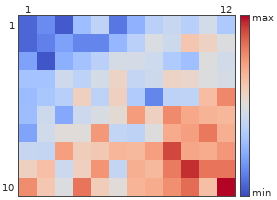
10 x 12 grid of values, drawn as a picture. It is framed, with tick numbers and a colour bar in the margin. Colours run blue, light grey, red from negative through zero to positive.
The top left is the ninth with the lowest average. Values rise toward the bottom right. No regular stripes run through it. The bottom right is the ninth with the highest average.
